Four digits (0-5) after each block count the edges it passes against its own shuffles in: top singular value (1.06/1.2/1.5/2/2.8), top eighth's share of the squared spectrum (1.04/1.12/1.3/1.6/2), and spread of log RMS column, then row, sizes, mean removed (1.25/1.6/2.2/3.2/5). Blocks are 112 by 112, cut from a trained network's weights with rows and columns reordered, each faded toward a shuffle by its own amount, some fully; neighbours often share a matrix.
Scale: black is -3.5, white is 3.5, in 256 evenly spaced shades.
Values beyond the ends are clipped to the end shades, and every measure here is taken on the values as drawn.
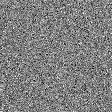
1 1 0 0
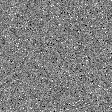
0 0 0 0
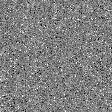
2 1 0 1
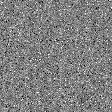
1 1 0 1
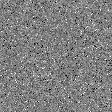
0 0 0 0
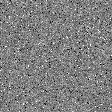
0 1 0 0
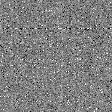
2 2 0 2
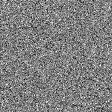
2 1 0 0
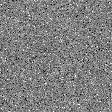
0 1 0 0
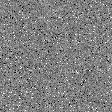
1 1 0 1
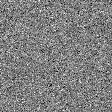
0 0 0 0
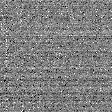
3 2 2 1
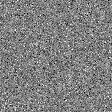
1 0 0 0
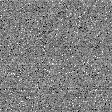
1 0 0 0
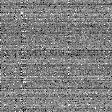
4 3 2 2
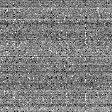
4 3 2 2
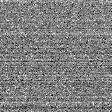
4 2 1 1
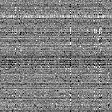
5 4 3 3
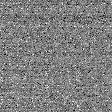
2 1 0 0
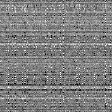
5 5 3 3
